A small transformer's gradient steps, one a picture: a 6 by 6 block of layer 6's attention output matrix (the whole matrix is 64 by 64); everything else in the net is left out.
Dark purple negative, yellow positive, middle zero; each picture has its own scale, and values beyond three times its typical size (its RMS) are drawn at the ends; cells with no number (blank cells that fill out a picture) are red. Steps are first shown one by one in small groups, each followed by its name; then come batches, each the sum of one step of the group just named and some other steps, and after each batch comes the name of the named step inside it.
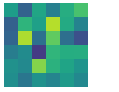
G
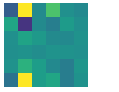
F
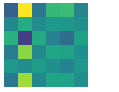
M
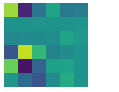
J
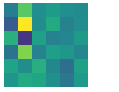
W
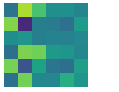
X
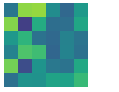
X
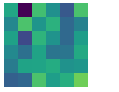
W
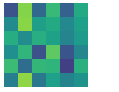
M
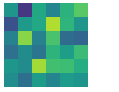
G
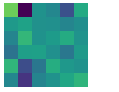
J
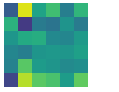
F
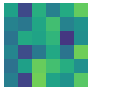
G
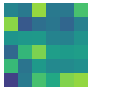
X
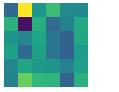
F
